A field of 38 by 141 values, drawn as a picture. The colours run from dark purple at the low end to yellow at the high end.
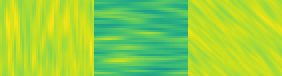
It is made of 1 by 3 panels. Panel 1,1: very high, streaked downward, faint in contrast. Panel 1,2: high, streaked across. Panel 1,3: very high, slanting down to the right, faint in contrast.
